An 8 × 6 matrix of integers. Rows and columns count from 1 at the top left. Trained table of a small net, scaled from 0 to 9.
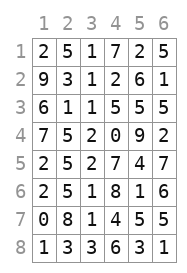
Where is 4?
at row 5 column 5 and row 7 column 4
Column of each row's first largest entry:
4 1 1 5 4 4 2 4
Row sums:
22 22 23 25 27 23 23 17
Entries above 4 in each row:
3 2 4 3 3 3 3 1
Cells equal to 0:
2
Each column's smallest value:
0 1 1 0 1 1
